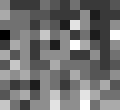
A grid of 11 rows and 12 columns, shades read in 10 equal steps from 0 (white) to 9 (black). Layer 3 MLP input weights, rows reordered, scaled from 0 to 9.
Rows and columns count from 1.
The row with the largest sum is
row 1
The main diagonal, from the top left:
4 5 5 5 5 4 5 3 3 3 3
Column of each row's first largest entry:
2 10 7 1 6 4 11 7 4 1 3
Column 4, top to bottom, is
7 6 7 5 7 7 6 5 8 6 4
